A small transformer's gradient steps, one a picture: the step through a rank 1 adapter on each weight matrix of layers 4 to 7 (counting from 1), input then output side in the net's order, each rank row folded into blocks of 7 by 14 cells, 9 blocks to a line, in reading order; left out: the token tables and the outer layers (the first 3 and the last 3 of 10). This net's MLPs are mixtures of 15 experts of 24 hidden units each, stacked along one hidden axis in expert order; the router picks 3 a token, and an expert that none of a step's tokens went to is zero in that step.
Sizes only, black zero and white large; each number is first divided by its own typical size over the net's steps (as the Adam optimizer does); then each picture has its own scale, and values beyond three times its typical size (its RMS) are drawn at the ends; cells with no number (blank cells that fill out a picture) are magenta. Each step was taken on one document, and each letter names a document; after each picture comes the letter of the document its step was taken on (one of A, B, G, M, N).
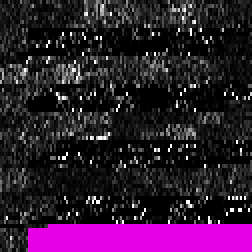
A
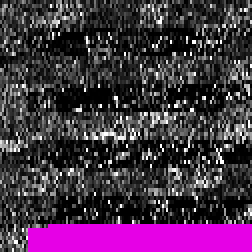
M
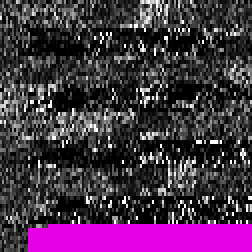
M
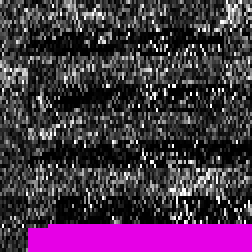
M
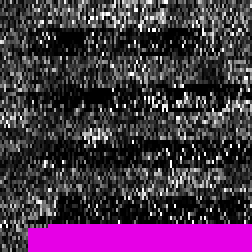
M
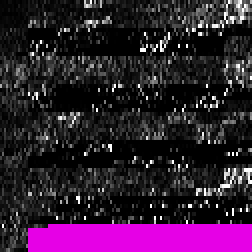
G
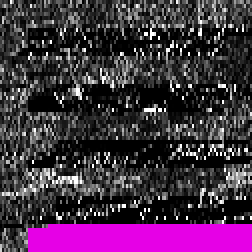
A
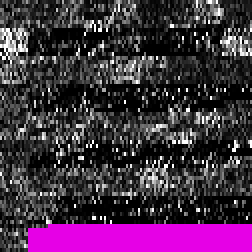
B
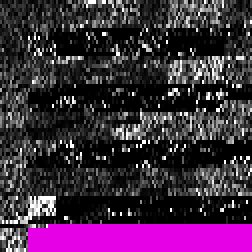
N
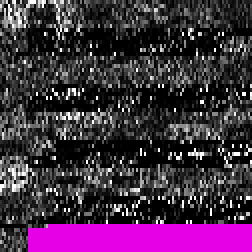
A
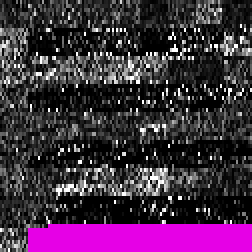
B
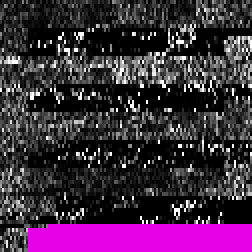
A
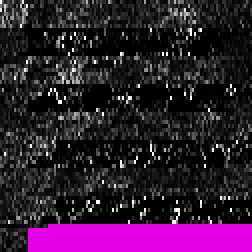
A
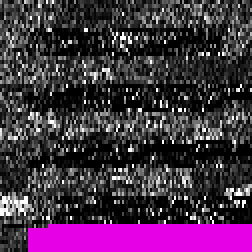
B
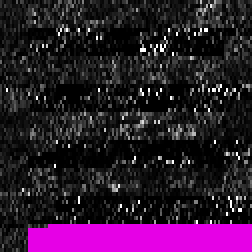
G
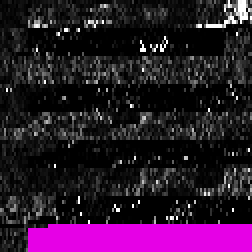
G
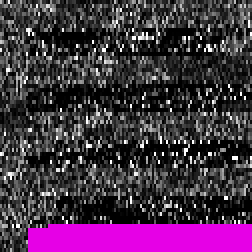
B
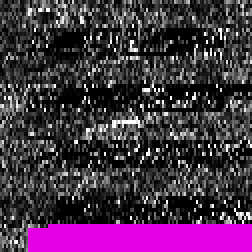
M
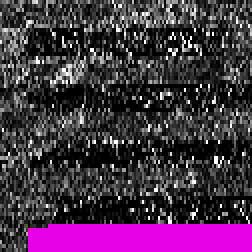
B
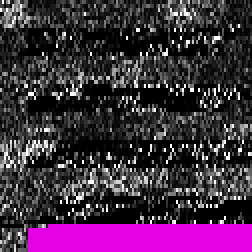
A
